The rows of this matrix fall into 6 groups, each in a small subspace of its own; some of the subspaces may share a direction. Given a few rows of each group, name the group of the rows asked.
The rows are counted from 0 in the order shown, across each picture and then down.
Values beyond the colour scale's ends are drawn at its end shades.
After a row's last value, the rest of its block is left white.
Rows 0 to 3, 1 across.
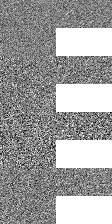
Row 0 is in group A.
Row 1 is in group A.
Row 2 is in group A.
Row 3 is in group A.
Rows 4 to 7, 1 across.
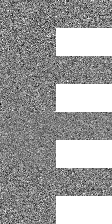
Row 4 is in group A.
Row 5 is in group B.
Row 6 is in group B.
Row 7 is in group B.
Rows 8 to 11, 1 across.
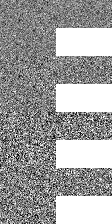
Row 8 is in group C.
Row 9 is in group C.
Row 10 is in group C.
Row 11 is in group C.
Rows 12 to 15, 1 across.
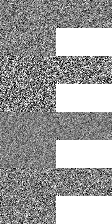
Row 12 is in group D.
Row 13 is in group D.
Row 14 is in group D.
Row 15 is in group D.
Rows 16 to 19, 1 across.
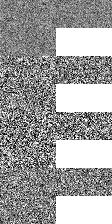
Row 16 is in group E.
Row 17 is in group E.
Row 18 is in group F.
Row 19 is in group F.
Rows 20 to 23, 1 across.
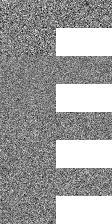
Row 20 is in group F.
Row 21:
D
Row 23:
F
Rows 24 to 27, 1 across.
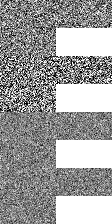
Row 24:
C
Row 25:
D
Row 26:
C
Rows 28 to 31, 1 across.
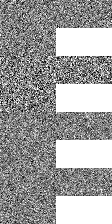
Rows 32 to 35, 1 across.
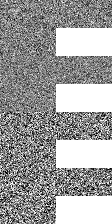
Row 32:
F
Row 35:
A
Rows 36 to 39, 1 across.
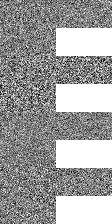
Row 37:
D
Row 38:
D
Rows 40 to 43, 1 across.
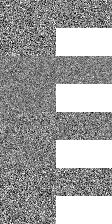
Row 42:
E
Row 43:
E
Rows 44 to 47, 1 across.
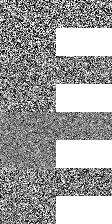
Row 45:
F
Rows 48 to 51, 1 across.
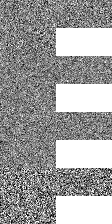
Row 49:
B
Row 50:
D
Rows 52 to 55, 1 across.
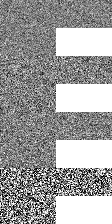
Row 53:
F
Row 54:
B
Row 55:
C
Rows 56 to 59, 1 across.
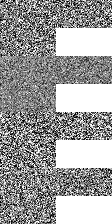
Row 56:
C
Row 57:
F
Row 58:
B
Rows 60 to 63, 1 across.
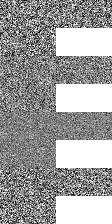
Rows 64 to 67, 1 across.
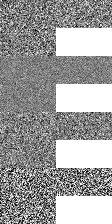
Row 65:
D
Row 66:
E
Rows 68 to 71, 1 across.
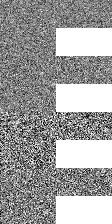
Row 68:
B
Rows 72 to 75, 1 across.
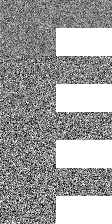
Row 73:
E
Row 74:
A
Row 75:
B
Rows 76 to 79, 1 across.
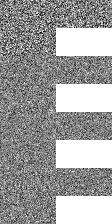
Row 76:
A
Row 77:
F
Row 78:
C
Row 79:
E
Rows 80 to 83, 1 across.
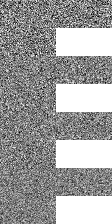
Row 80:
D
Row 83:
A
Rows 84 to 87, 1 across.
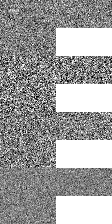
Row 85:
B
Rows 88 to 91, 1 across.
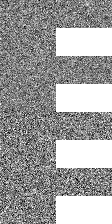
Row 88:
F
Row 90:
E
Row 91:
A
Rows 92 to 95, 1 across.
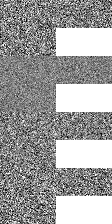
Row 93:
A
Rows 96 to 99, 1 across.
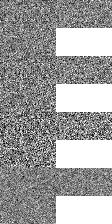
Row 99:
B
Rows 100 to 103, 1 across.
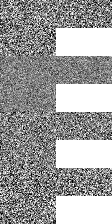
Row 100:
A
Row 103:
A
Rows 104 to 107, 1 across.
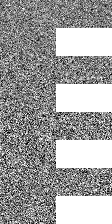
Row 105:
B
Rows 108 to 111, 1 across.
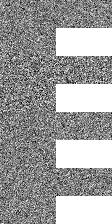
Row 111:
D
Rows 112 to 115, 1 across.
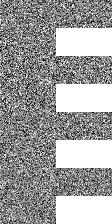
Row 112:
A
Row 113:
E
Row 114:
A
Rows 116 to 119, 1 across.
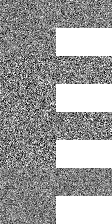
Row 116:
F
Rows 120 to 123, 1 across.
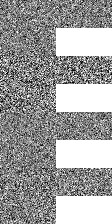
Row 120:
B
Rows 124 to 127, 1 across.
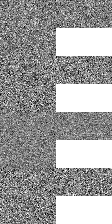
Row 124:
F
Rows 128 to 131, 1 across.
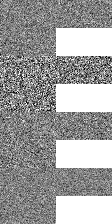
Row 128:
A
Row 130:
B
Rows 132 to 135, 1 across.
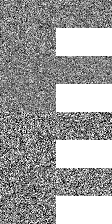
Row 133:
B
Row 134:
E
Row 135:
F
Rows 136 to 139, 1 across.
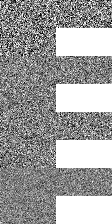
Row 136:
C
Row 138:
A
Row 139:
A
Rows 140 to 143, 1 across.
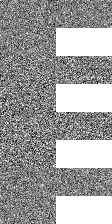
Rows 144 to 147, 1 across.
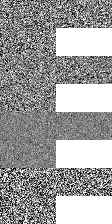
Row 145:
A
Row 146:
C
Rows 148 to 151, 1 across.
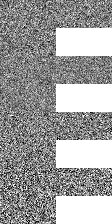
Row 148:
F
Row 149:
E
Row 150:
D
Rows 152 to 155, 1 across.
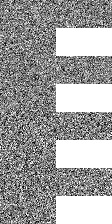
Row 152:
A
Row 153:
F
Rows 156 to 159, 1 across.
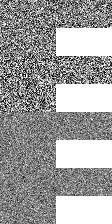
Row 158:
D
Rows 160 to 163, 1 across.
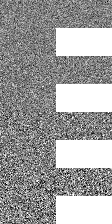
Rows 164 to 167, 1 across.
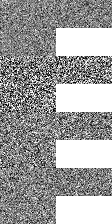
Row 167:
F
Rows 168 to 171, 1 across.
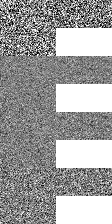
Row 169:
B
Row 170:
B
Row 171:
A
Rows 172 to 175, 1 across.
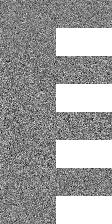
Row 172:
D
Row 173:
B
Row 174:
D
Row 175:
E
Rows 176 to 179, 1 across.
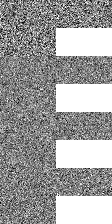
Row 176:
D
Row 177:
C
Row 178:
E
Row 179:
D
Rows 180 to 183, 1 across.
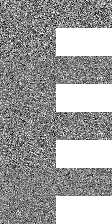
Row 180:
C
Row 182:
B
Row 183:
D
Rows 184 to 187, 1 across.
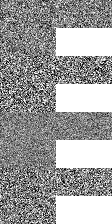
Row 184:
E
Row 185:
C
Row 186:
D
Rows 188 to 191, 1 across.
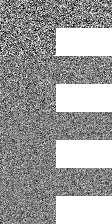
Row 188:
B
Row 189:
E
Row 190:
A
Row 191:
A
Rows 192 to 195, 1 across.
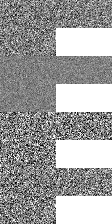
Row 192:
A
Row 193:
E
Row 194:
C
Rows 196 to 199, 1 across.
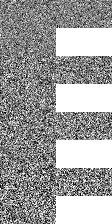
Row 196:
D
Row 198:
F
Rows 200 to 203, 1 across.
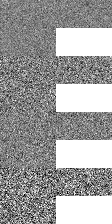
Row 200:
F
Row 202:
C
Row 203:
F
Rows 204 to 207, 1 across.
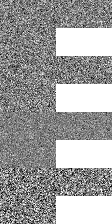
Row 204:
B
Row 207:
B
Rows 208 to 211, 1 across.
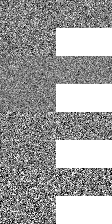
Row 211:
B
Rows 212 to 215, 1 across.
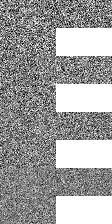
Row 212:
F
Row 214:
A
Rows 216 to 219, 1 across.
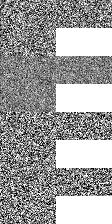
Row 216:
D
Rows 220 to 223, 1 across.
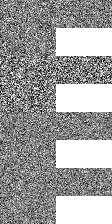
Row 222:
D
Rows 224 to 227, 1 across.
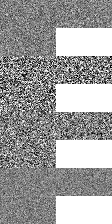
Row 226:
B
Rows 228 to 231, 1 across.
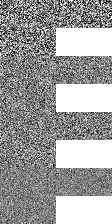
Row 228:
A
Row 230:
A
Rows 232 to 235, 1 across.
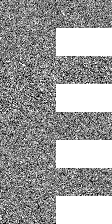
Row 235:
B
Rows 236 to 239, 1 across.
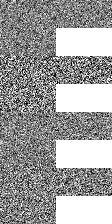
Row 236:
C
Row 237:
D
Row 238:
D
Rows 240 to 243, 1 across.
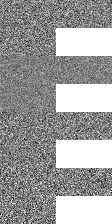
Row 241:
F
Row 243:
C
